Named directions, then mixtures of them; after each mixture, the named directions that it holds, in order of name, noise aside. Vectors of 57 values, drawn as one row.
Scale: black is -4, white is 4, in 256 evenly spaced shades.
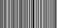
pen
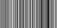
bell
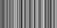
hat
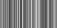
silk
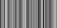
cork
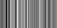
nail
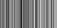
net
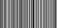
pen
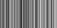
net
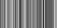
bell, cork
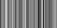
cork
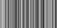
hat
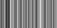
nail, net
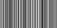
cork, pen, silk
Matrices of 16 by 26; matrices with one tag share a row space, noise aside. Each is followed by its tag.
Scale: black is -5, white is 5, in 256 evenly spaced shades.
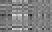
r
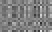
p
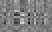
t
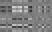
r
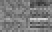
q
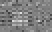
r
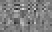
t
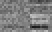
q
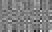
p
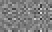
p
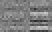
q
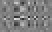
t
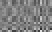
p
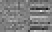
q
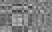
r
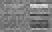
q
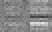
q
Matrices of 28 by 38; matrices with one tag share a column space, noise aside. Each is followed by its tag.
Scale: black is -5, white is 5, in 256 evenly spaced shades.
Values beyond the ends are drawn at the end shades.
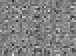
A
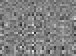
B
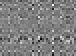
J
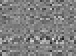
J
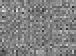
A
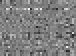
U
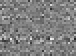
J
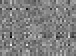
U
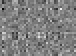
U
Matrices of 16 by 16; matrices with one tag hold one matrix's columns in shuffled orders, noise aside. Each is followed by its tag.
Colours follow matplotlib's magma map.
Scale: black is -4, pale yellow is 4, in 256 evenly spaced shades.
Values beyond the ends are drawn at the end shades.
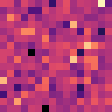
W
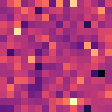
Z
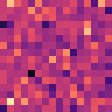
Z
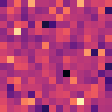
Z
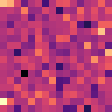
Z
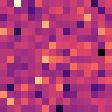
W
